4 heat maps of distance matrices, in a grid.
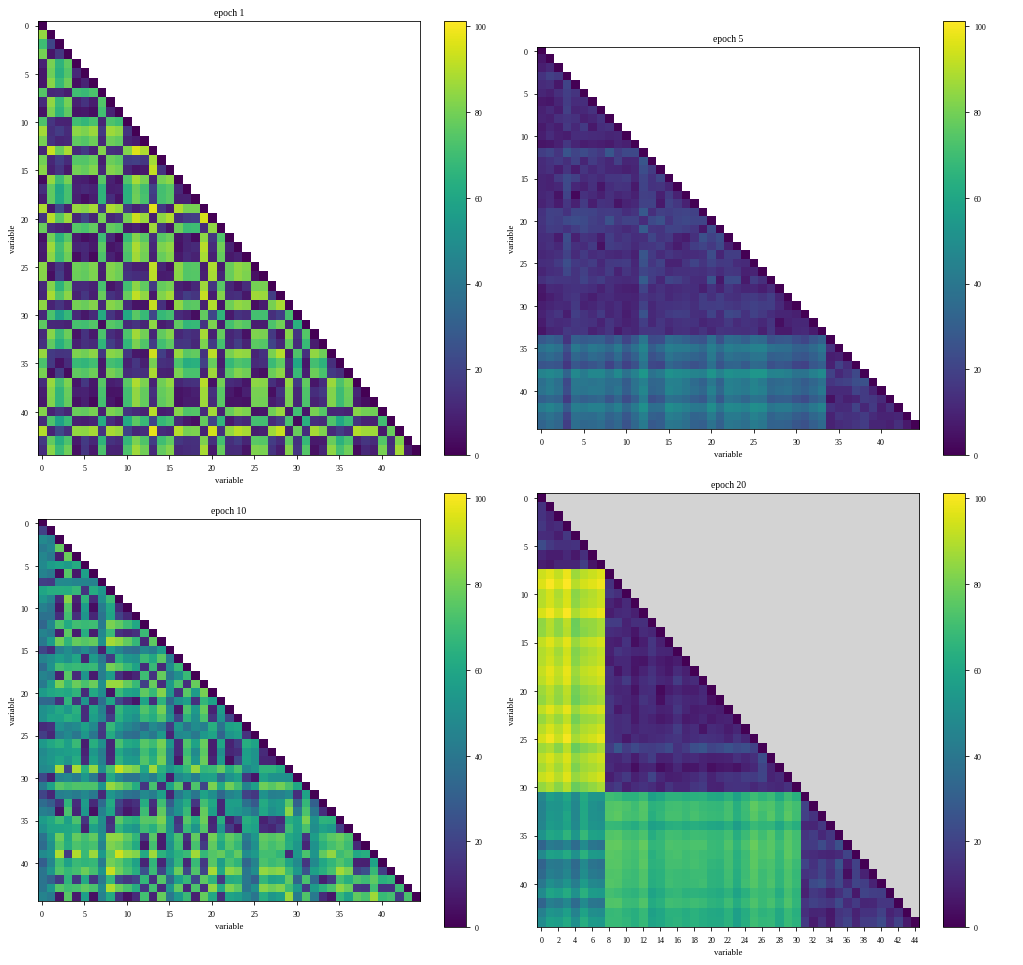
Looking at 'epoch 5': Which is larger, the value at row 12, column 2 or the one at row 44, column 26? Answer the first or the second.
the second
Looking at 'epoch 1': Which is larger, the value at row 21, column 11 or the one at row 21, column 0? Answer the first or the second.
the second
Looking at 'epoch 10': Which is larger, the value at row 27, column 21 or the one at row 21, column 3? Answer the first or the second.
the second
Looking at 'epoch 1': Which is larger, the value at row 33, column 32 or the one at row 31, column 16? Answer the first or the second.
the second
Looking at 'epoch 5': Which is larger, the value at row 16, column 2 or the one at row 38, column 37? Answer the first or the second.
the second
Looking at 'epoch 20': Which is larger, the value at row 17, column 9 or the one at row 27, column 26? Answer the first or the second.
the second
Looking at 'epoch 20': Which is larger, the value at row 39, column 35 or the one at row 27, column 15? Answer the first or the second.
the first
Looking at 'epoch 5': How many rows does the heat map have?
45
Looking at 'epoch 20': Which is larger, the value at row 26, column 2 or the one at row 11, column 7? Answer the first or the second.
the second
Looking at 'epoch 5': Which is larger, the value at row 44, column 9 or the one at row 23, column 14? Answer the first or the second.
the first
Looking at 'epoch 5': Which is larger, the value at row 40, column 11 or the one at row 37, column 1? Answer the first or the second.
the first
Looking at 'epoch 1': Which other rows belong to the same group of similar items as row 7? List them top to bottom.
1, 2, 3, 10, 11, 12, 14, 15, 19, 21, 25, 26, 29, 31, 34, 35, 36, 40, 42
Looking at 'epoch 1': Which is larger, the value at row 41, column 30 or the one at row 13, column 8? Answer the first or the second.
the second
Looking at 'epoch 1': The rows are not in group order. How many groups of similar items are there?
2
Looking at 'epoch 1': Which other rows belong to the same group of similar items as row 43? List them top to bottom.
0, 4, 5, 6, 8, 9, 13, 16, 17, 18, 20, 22, 23, 24, 27, 28, 30, 32, 33, 37, 38, 39, 41, 44
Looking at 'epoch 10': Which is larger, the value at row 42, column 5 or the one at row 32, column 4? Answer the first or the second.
the first
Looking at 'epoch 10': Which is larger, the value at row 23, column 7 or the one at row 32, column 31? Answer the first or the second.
the second
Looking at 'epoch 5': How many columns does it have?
45
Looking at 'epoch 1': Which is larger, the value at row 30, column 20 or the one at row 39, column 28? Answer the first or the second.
the first
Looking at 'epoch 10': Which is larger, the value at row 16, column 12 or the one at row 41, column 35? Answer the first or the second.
the second
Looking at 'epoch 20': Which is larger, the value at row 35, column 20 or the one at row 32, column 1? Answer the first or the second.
the first
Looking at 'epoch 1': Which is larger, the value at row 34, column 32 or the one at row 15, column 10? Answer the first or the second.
the first
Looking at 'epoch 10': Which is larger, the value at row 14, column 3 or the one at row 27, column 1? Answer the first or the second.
the first
